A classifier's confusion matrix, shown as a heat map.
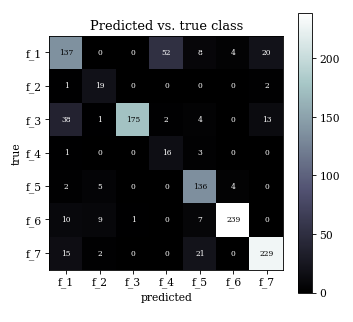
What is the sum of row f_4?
20
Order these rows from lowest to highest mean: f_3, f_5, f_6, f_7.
f_5, f_3, f_6, f_7
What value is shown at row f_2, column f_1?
1
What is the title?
Predicted vs. true class
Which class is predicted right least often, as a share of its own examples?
f_1
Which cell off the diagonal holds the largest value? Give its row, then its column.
f_1, f_4
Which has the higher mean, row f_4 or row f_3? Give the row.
f_3
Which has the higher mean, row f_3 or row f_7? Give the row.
f_7
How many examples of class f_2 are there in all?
22
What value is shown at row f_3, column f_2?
1
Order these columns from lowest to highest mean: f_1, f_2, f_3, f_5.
f_2, f_3, f_5, f_1
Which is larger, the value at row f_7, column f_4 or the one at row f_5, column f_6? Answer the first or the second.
the second
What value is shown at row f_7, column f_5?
21
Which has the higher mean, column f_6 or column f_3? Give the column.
f_6
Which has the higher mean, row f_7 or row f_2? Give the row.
f_7
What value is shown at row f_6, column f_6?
239
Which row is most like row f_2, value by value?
f_4
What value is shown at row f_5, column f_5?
136
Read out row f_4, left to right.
1 0 0 16 3 0 0
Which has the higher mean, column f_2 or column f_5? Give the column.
f_5
